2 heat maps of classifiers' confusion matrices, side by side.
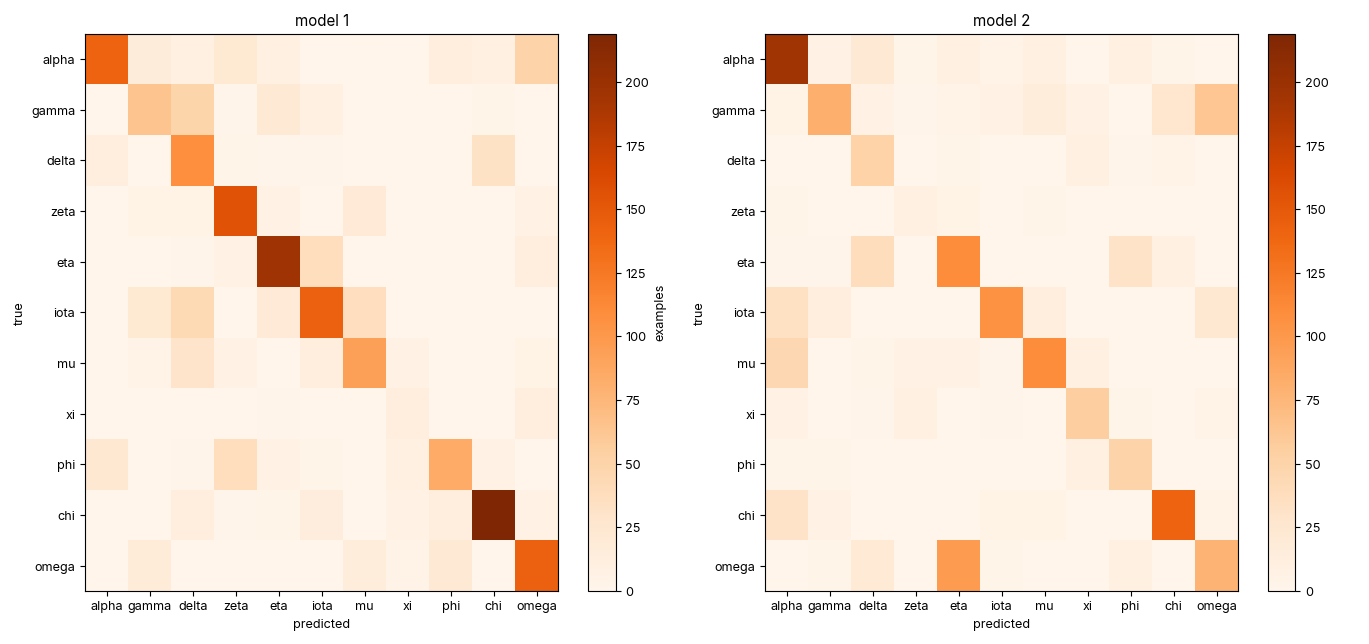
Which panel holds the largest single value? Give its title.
model 1
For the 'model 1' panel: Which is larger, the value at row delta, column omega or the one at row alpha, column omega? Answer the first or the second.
the second
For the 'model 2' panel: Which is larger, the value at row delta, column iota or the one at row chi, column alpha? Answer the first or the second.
the second
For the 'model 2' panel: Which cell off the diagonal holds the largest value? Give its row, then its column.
omega, eta
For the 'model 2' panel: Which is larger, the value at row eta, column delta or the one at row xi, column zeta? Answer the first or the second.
the first
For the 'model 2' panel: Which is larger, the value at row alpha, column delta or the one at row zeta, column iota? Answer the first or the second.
the first
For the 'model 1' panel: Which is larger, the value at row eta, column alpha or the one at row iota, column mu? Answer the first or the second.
the second
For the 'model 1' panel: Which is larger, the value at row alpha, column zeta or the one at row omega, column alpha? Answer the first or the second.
the first
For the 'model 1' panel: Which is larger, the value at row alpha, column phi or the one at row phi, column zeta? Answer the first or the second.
the second
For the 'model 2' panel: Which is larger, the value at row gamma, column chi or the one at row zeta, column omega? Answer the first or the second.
the first
